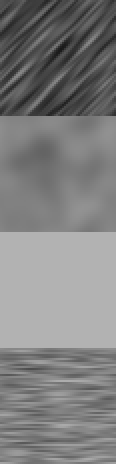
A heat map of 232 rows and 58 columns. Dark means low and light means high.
It is made of 4 by 1 panels. Panel 1,1: low, slanting up to the right. Panel 2,1: middling, smooth, faint in contrast. Panel 3,1: high, flat. Panel 4,1: middling, streaked across.
